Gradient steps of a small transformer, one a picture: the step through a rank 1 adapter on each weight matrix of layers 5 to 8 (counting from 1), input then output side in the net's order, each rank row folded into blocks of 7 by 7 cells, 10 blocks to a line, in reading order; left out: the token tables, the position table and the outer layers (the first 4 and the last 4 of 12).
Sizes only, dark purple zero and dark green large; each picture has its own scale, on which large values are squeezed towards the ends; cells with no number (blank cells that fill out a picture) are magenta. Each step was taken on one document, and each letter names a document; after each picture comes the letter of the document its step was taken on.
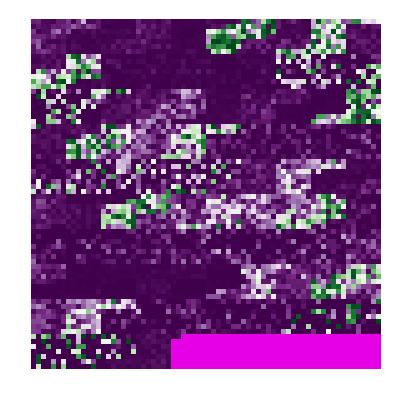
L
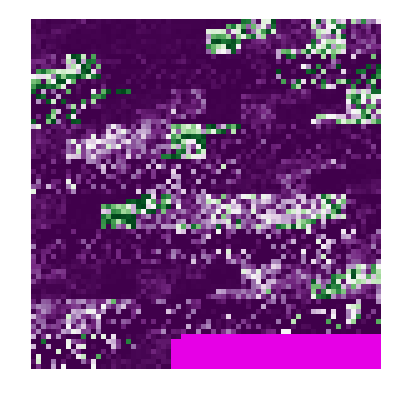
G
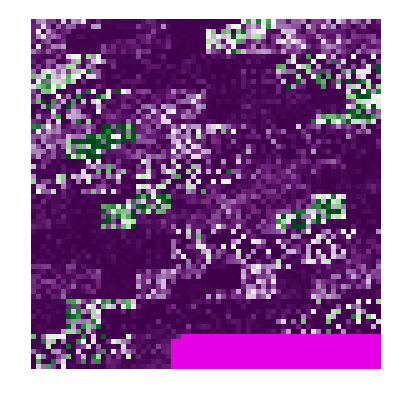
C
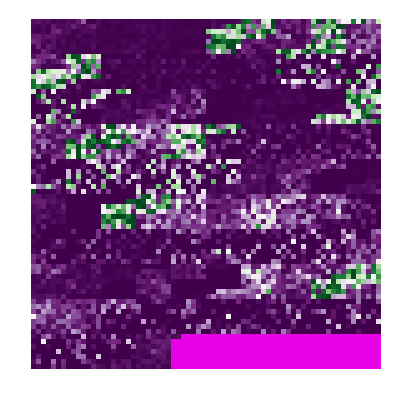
G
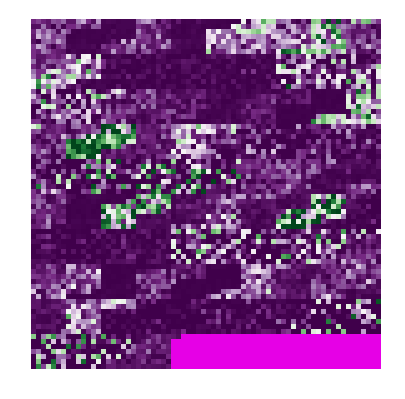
C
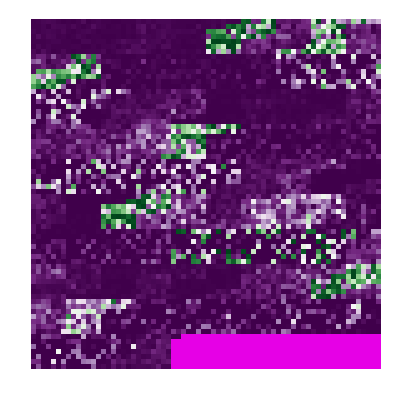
G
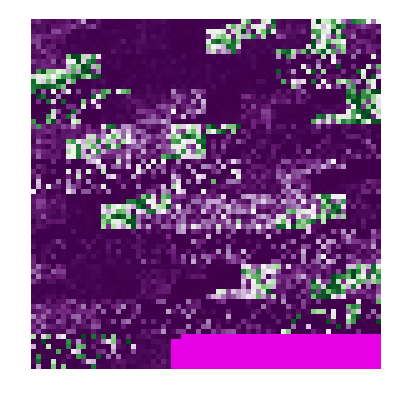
G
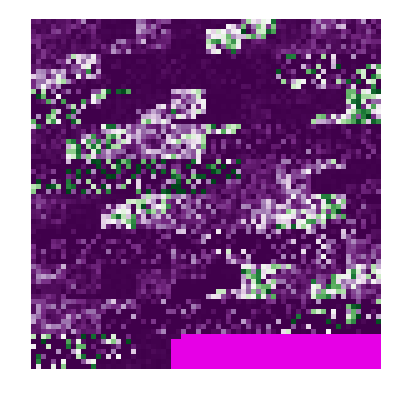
G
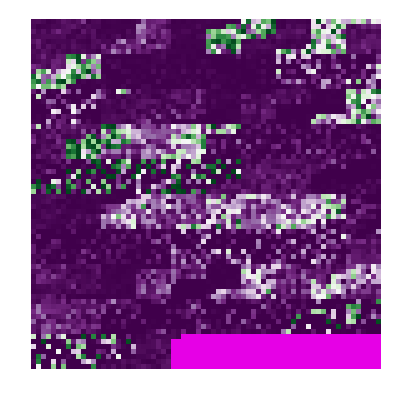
L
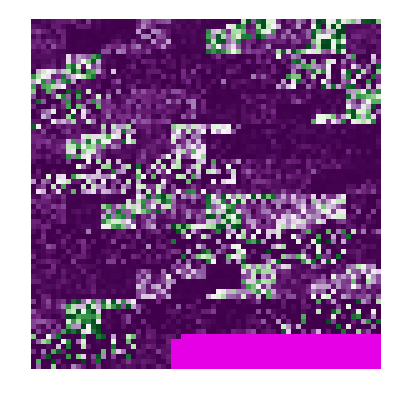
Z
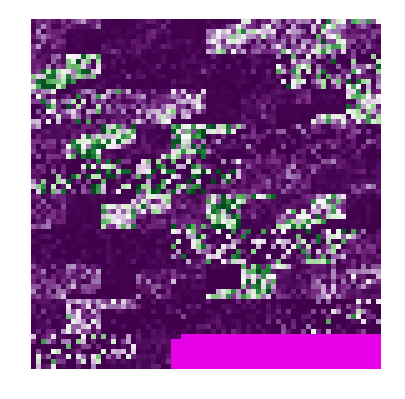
C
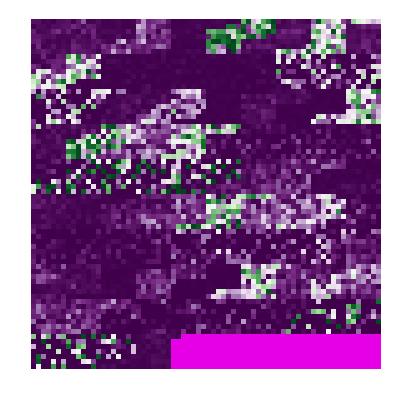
L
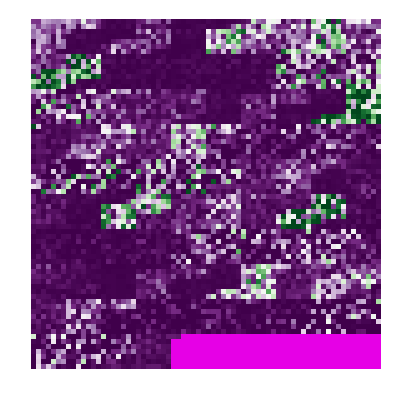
C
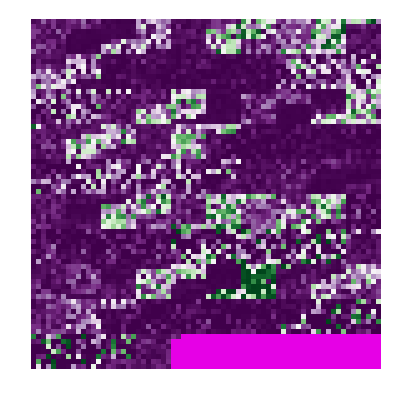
Z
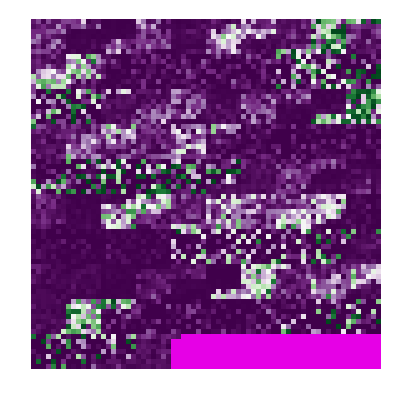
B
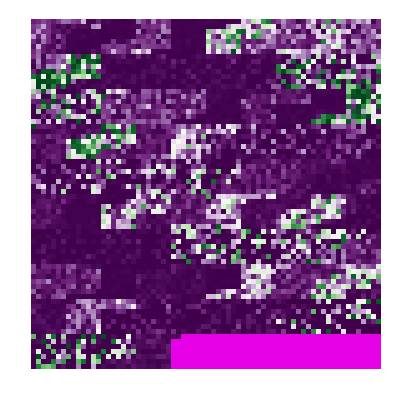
C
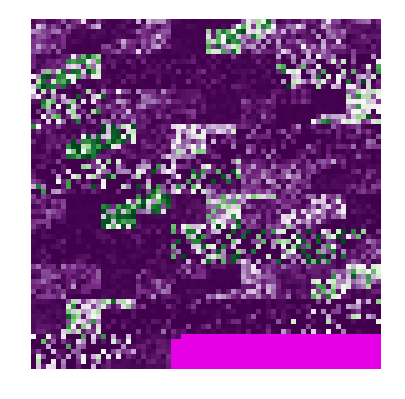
C
